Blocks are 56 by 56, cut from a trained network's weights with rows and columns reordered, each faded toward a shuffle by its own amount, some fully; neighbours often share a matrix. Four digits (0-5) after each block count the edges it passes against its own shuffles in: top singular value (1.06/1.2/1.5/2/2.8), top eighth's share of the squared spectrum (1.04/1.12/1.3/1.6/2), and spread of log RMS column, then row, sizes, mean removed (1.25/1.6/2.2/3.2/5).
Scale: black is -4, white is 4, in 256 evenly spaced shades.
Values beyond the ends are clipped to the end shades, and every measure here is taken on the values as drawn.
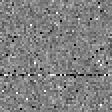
3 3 0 1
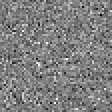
3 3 1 1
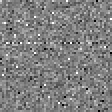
2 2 0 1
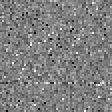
1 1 0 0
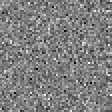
2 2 1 1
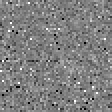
1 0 0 0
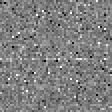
1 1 0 0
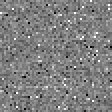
1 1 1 0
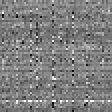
3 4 3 1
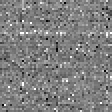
2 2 1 0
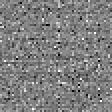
2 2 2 0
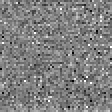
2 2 1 0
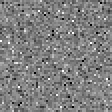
0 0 0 0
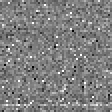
2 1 0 0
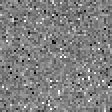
0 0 0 0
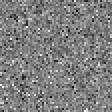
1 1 1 0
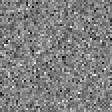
0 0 0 0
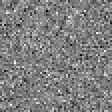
0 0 0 0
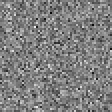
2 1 0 0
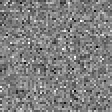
2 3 1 2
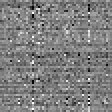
3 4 3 1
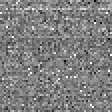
2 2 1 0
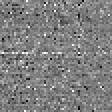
2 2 2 1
